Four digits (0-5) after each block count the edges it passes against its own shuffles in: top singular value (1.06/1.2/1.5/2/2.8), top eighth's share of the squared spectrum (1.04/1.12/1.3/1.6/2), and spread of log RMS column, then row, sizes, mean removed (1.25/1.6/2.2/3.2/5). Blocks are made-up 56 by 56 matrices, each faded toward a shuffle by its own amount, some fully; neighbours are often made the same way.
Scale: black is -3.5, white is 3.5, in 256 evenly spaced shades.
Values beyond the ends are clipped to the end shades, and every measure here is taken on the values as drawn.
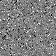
1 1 0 0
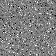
0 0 0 0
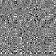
4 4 3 3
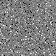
1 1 0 0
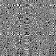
4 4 2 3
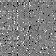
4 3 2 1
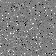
1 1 0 0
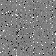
3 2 1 0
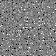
3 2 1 0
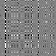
5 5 3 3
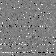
2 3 0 2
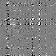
4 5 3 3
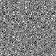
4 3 1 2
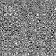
4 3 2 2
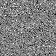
0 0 0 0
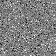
0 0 0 0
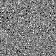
2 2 0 1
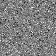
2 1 0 0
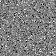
0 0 0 0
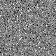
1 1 0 0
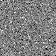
1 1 0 0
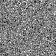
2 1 0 0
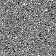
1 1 0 0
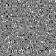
3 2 1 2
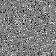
3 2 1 0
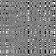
5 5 3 3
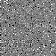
3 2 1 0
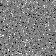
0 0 0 0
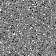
2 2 0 0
